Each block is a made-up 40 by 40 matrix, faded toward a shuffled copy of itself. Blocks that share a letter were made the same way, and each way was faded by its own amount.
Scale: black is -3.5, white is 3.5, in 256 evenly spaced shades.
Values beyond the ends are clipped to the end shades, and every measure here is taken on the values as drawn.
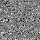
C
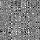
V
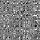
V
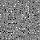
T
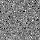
C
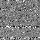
C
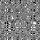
V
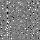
T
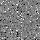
T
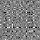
V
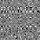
V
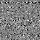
C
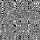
V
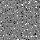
T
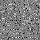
C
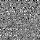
C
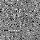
C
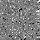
T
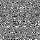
C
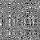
V
